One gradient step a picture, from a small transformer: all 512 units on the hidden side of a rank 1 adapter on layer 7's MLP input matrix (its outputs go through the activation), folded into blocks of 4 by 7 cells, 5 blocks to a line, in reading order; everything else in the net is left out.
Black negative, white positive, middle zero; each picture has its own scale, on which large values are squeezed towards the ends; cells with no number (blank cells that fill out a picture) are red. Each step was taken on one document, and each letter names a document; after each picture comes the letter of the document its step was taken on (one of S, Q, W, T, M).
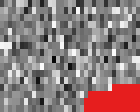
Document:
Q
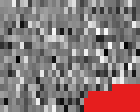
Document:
Q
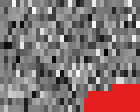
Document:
Q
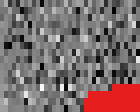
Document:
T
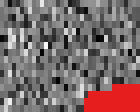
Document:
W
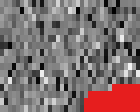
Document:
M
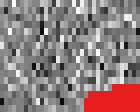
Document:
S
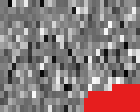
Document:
M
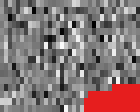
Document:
W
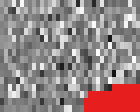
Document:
S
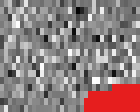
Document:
W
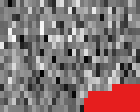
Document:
M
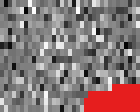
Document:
W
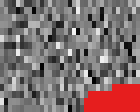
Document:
Q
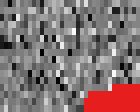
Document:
T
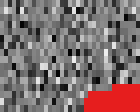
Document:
M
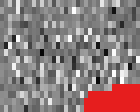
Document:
T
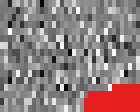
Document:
T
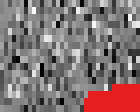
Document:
S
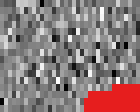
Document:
Q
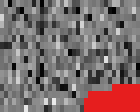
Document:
T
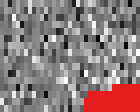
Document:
W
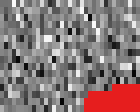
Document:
S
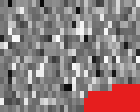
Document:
T
